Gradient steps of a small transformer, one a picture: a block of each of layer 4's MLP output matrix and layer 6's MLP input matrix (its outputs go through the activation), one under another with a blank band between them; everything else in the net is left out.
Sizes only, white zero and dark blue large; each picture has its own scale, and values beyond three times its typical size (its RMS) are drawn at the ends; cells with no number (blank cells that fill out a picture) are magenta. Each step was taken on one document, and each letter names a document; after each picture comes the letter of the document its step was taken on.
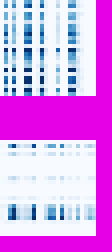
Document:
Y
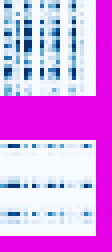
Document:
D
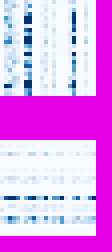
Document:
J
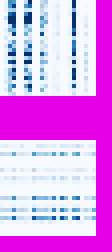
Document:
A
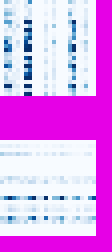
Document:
J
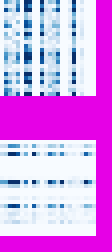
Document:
D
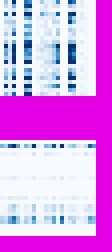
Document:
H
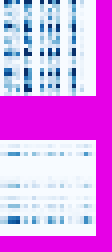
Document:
D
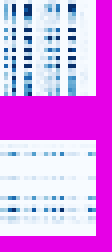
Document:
H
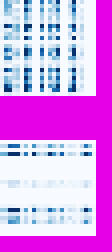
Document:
D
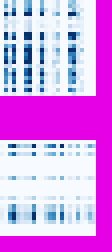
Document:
Y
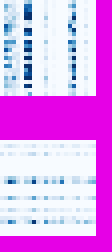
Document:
J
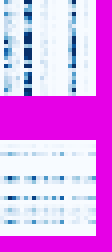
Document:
J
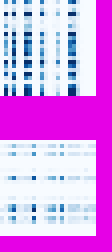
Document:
Y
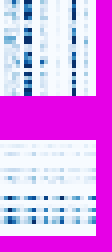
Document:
J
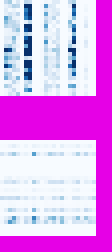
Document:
J
